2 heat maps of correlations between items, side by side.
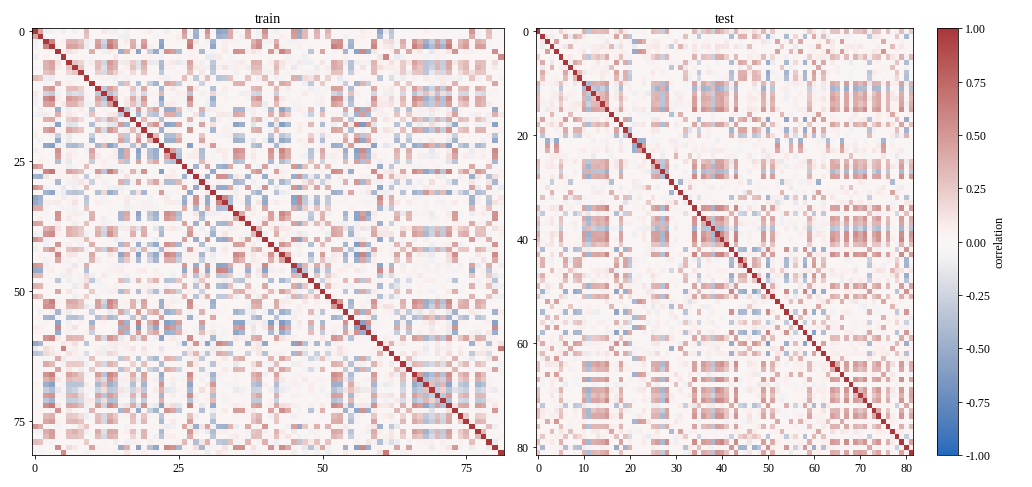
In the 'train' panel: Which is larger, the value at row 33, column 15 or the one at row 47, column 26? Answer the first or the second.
the second
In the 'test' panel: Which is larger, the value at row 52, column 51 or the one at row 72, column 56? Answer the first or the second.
the first
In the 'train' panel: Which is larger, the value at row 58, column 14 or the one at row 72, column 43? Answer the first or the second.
the second
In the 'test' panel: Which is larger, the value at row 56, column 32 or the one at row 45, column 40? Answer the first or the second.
the first
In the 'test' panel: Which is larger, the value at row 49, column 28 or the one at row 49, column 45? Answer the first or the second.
the first
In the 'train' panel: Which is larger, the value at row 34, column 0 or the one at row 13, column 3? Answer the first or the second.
the second
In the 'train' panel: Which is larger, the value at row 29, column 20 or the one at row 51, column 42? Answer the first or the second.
the first
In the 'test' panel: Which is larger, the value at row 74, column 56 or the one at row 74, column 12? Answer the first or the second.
the second
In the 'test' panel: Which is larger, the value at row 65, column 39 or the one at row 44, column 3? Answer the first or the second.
the first
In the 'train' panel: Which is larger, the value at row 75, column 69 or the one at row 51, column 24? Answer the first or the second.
the second
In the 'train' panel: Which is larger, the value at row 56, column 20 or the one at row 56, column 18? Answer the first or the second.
the second
